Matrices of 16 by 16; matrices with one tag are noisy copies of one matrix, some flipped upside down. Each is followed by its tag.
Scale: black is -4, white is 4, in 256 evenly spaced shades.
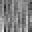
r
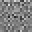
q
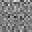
q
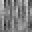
r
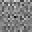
q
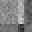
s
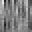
r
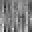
r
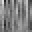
r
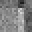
s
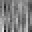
r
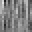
r
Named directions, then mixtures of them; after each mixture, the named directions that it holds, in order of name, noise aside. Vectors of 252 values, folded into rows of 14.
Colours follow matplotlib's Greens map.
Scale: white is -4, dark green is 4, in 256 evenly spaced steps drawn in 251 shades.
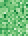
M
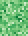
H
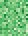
M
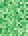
H, M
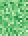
H, M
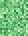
M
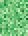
H, M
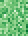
M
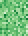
M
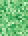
H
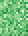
H, M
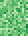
M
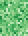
H, M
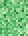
M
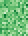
M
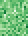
H, M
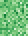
M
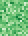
H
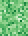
H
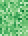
H, M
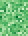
H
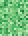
H, M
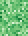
H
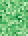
H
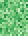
H, M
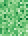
H, M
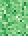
H, M
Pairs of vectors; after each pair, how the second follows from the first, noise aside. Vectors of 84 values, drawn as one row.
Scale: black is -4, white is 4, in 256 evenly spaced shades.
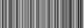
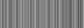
shrunk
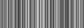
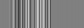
partly zeroed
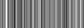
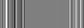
partly zeroed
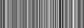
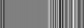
partly zeroed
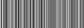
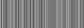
shrunk
